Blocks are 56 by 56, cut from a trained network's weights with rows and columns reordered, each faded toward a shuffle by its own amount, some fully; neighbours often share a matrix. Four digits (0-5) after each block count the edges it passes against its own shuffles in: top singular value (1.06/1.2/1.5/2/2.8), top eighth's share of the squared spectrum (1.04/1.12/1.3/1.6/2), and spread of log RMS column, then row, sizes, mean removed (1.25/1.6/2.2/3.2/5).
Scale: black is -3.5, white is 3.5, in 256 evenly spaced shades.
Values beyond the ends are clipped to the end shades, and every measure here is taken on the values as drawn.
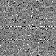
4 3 0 2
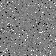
0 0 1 0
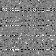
4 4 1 3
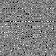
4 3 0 2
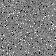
1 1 0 0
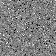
0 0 0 0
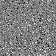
2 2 0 1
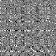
4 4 1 2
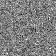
0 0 0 0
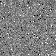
2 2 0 1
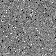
0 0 0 0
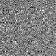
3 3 1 2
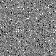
2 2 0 0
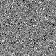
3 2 0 0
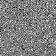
2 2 1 0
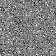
1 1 0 0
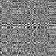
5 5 2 3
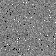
2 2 0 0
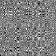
4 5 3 3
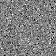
3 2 1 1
